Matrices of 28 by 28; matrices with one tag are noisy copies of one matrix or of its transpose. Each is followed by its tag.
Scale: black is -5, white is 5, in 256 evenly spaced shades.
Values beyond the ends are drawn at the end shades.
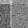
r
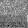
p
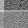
r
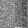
p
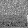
p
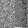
p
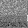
p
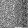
p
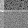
r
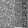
p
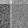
r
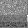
p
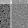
r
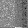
p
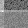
r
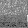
p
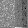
p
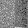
p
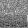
p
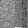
p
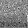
p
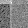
r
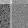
r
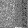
p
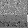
p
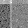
r
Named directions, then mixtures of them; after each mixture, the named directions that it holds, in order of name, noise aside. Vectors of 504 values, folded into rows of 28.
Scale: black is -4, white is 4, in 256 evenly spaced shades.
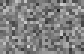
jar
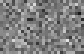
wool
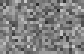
jar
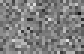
wool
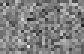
jar, wool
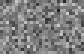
jar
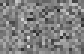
jar, wool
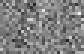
wool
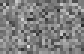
jar, wool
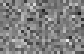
wool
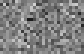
jar, wool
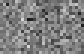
jar, wool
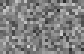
jar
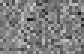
jar, wool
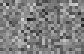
jar, wool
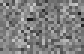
jar, wool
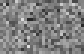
jar, wool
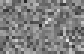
jar, wool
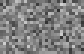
jar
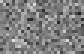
wool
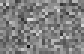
jar, wool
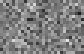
wool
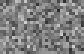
jar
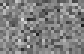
jar, wool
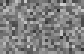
jar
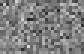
jar, wool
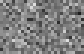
wool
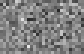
jar, wool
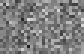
jar, wool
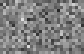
jar, wool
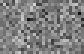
jar, wool
